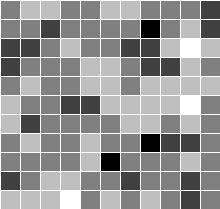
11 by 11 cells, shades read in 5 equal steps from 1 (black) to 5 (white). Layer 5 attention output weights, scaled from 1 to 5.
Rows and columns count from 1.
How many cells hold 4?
38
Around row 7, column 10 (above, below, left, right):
5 2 3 3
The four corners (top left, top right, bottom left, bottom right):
3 2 4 3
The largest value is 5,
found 3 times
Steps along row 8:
up down same up down same down up same up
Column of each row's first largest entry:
2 10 10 5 2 10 1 2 5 3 4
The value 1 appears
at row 2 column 8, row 8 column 8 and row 9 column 6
